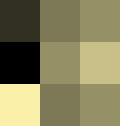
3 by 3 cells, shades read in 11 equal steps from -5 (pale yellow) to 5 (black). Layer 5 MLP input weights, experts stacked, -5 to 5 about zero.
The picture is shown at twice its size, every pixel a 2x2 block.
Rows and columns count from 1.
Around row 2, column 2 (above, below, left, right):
0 0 5 -3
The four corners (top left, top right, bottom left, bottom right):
3 -1 -5 -1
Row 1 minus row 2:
-2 1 2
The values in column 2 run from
-1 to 0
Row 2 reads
5 -1 -3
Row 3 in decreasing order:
0 -1 -5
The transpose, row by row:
3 5 -5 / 0 -1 0 / -1 -3 -1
